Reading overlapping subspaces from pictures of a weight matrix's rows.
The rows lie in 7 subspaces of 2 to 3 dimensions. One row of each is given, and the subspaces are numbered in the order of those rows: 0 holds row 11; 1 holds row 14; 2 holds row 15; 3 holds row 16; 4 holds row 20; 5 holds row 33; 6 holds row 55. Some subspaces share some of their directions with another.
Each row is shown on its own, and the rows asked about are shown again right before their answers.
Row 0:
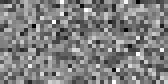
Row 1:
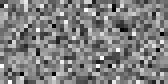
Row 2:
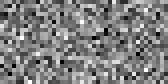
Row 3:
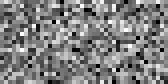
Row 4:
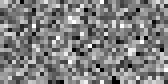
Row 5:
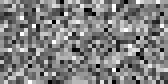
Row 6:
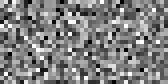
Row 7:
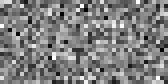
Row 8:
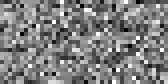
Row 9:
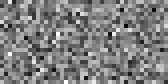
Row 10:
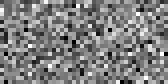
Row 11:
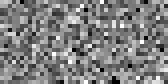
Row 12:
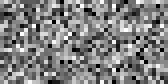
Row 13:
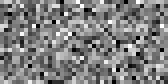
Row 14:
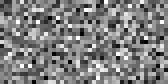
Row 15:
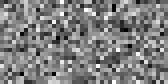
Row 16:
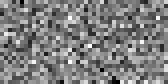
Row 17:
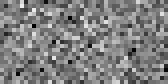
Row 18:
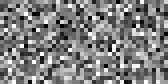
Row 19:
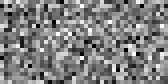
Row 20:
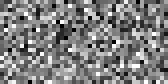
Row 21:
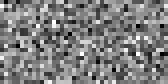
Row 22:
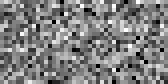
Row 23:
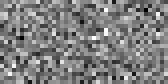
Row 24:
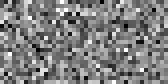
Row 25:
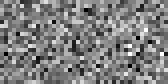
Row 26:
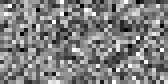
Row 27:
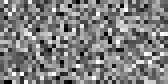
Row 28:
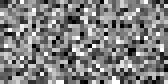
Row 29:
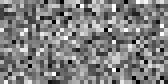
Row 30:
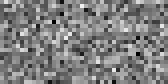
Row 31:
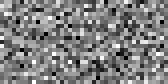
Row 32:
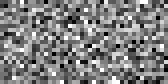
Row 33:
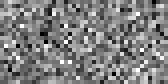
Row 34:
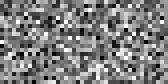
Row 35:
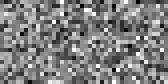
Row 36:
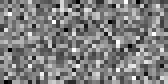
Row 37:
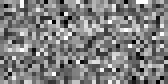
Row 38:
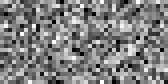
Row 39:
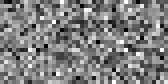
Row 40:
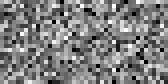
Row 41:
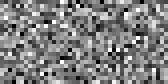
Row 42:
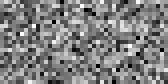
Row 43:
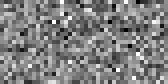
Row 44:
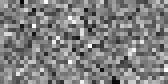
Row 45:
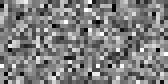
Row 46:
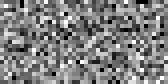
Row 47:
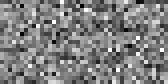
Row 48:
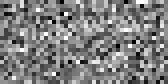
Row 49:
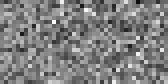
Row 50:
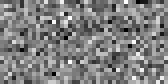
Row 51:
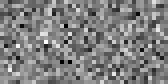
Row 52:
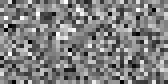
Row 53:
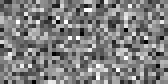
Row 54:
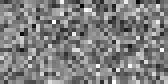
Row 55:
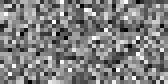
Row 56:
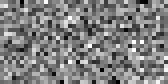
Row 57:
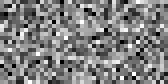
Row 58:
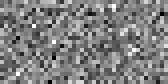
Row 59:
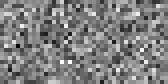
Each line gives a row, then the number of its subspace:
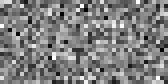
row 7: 0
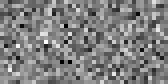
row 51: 5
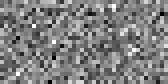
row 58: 0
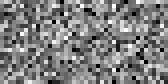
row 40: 5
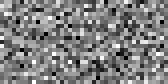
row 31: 1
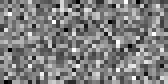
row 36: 2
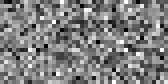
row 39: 5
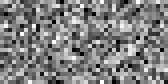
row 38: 1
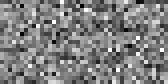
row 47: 4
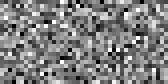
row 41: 4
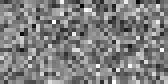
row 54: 6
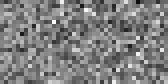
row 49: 6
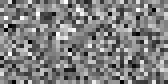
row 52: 4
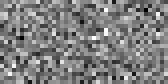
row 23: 6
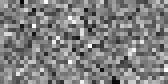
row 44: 0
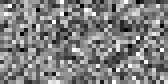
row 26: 1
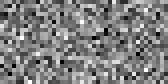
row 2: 6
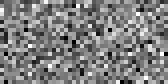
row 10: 3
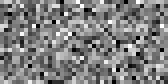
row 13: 2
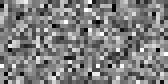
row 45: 2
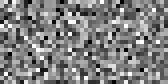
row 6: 4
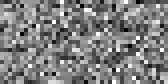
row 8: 4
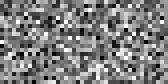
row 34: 1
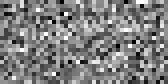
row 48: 1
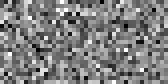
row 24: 4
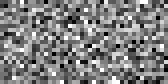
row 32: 1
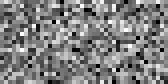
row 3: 6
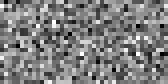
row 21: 2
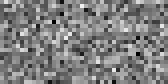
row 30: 2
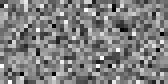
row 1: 2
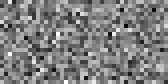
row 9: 4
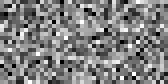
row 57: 6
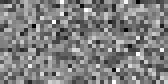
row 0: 5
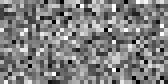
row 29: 3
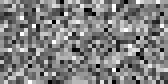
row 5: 0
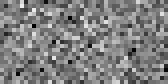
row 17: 0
